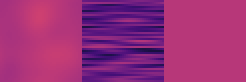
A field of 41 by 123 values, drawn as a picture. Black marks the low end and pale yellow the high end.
The table splits into one row of 3 panels. Panel 1,1: middling, smooth, faint in contrast. Panel 1,2: low, streaked across. Panel 1,3: middling, flat.
